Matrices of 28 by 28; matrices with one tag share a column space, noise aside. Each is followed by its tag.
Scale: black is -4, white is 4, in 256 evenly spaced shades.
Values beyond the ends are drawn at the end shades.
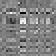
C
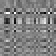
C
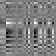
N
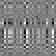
N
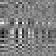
N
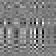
N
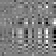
N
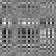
N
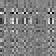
C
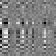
N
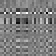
C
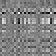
C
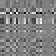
C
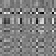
C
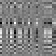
N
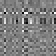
C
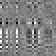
N
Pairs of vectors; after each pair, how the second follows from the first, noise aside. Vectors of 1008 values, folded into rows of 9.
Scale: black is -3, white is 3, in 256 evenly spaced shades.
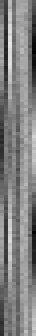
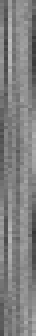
shrunk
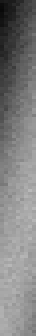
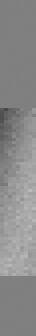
partly zeroed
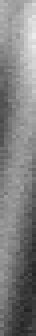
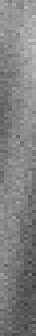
shrunk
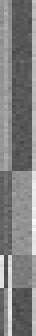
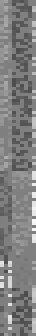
partly zeroed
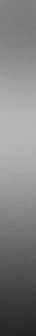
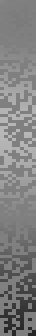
partly zeroed
